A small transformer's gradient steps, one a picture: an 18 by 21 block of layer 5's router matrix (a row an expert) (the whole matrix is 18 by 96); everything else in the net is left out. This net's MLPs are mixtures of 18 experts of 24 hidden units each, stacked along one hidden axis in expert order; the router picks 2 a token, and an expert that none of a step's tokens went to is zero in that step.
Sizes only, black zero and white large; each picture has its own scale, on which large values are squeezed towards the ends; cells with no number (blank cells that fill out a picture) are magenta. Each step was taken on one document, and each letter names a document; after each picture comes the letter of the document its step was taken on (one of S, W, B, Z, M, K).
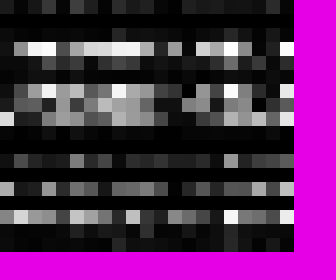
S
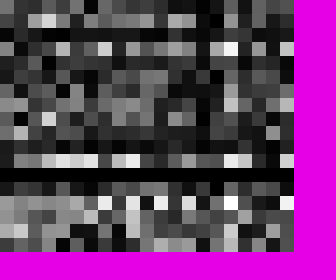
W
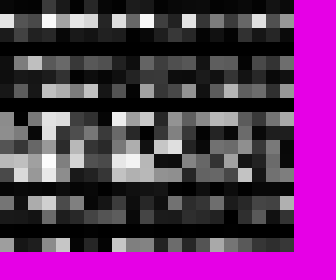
W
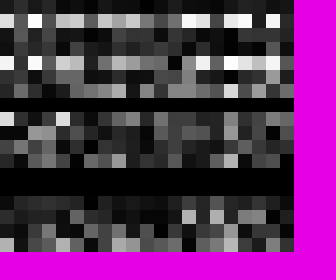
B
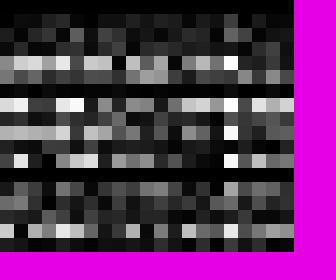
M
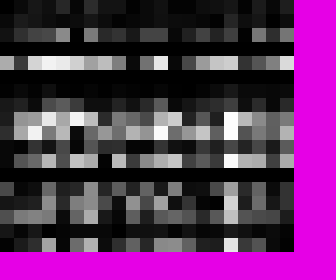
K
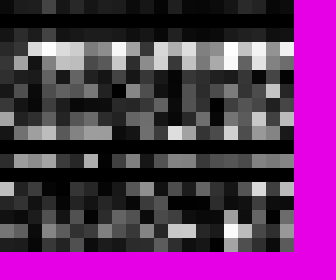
S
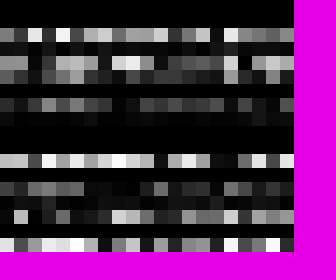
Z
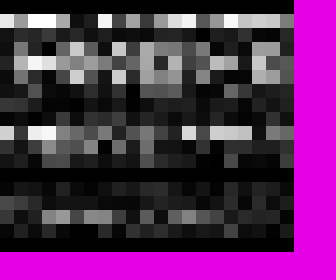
W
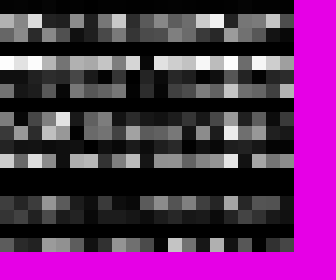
B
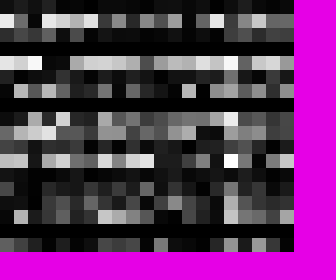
B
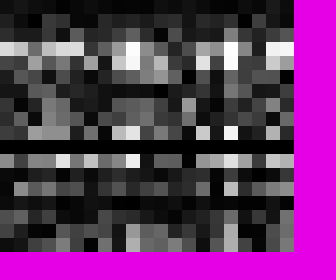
S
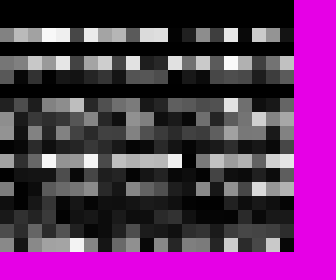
Z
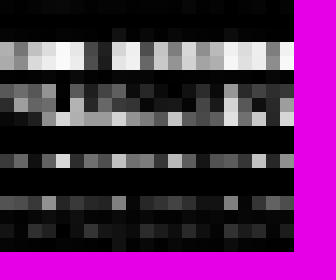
S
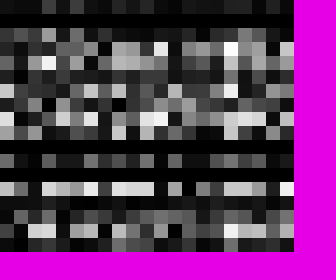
S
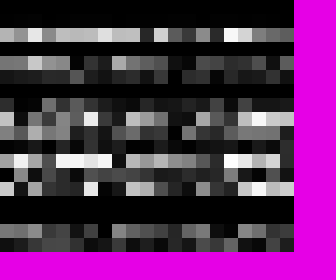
Z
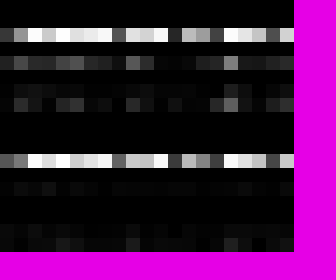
Z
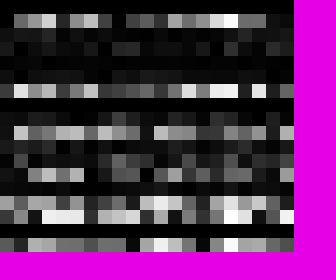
B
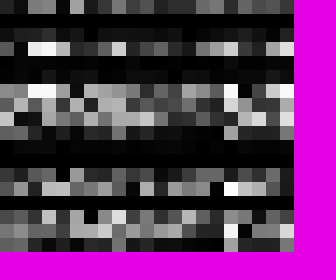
S
